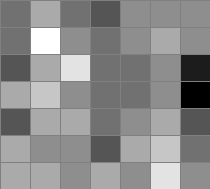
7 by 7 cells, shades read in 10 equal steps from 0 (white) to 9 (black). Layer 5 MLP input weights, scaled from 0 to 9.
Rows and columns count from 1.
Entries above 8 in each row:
0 0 0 1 0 0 0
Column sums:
31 18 25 35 29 21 40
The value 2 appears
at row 4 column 2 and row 6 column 6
